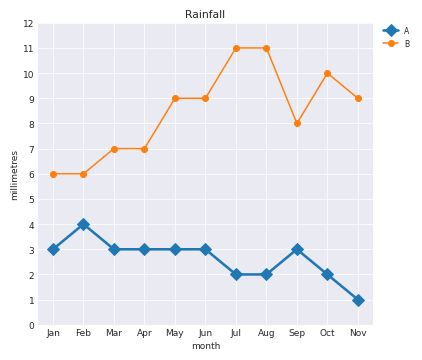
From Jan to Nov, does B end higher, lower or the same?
higher
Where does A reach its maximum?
Feb
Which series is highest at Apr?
B
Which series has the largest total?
B
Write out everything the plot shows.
Title: Rainfall
x-axis: month, ticks Jan Feb Mar Apr May Jun Jul Aug Sep Oct Nov
y-axis: millimetres, ticks 0 1 2 3 4 5 6 7 8 9 10 11 12
Legend: A, B
Values:
A: 3 4 3 3 3 3 2 2 3 2 1
B: 6 6 7 7 9 9 11 11 8 10 9
